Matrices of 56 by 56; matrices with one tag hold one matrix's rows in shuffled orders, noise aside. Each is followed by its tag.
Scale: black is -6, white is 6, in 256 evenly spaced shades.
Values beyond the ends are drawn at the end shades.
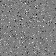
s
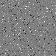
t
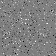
t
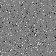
s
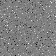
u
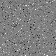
t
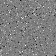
s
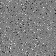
s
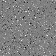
t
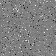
t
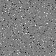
t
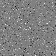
t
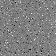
u
